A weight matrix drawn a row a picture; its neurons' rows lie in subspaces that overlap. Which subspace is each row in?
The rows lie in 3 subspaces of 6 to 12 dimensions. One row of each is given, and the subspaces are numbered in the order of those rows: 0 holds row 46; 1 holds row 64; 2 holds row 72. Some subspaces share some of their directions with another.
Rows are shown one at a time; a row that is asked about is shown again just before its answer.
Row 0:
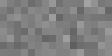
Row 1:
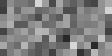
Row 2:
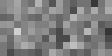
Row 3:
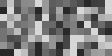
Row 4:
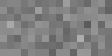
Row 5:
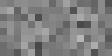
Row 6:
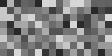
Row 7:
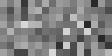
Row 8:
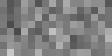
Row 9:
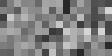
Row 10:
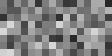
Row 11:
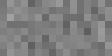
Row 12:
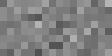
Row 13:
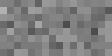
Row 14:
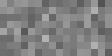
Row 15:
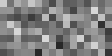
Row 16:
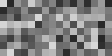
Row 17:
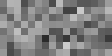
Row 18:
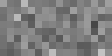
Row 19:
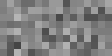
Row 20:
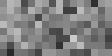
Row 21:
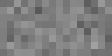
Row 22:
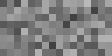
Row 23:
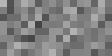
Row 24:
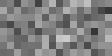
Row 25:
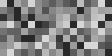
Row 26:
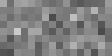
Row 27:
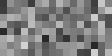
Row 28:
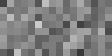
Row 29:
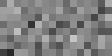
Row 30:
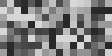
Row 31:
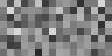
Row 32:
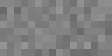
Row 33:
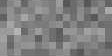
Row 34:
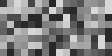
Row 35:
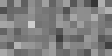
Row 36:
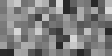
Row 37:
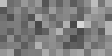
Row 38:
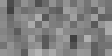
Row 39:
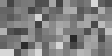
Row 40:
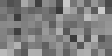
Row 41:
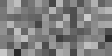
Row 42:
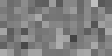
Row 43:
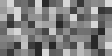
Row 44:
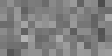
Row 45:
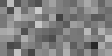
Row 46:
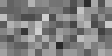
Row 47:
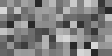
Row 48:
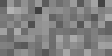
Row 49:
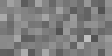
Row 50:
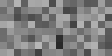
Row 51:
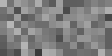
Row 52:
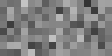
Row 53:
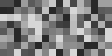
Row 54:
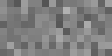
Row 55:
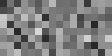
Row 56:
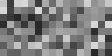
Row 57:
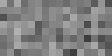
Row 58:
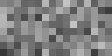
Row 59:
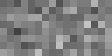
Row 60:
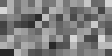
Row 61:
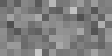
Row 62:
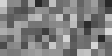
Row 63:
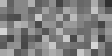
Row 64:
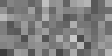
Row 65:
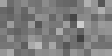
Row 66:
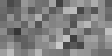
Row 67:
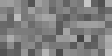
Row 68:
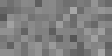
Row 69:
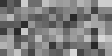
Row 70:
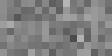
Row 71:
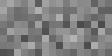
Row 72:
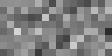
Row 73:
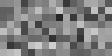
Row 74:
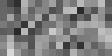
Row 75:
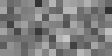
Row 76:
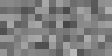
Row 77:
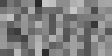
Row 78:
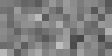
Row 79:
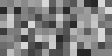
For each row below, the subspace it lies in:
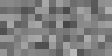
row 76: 0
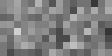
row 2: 0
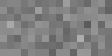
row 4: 1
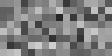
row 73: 1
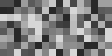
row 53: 0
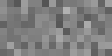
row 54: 0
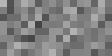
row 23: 0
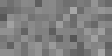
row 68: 1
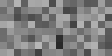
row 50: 0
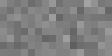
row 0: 1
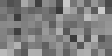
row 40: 1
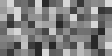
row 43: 1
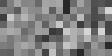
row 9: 1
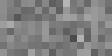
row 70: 1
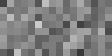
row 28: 1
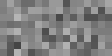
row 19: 1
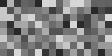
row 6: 1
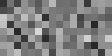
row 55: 0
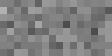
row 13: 0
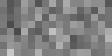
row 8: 2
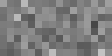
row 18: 1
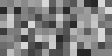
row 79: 0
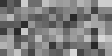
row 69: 0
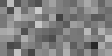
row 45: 1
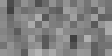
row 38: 0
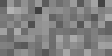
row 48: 0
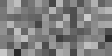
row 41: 0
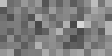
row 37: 1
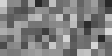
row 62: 0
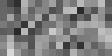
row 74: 2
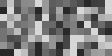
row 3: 0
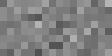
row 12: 0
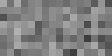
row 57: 0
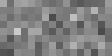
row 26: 0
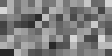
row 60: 0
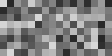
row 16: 0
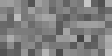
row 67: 1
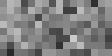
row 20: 2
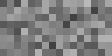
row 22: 0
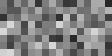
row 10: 1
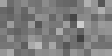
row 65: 1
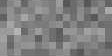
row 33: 1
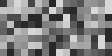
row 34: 0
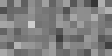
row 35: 0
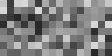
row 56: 0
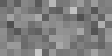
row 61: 1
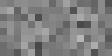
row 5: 1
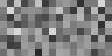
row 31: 1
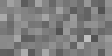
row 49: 1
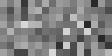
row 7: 0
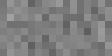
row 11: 0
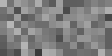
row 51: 1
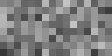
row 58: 1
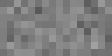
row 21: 1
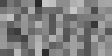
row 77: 1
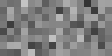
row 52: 1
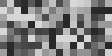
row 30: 2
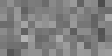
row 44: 0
